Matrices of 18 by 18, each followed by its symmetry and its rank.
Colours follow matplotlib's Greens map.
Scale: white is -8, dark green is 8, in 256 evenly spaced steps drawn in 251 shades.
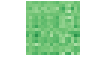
neither, rank three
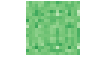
neither, rank three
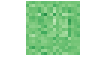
neither, rank three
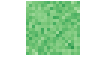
symmetric, full rank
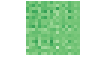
neither, rank three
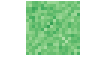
symmetric, full rank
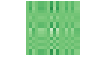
neither, rank one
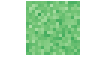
symmetric, full rank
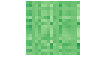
neither, rank two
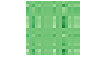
neither, rank one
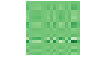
neither, rank one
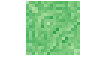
symmetric, full rank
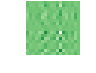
neither, rank two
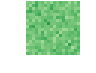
symmetric, full rank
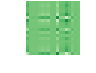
neither, rank one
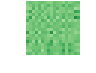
neither, rank three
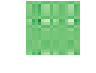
neither, rank one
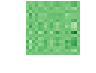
neither, rank two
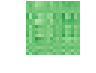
neither, rank two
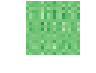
neither, rank two
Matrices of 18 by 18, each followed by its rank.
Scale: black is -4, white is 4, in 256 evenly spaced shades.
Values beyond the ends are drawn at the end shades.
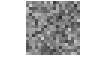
full rank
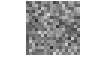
full rank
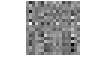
three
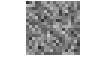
full rank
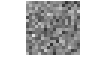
full rank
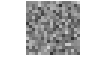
full rank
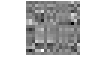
three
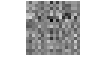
three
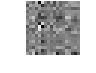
three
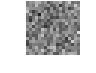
full rank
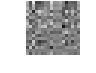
three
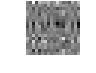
three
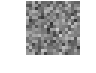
full rank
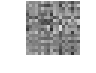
three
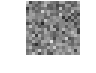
full rank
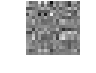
three
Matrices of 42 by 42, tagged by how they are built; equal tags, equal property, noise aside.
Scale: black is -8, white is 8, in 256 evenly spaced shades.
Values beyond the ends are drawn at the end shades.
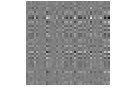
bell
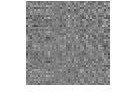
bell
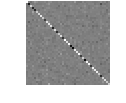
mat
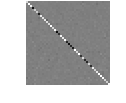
mat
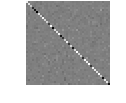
mat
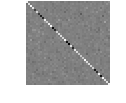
mat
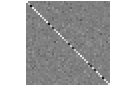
mat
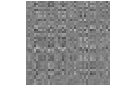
bell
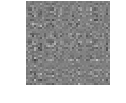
bell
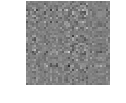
bell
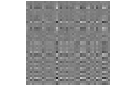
bell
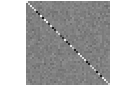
mat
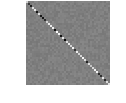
mat
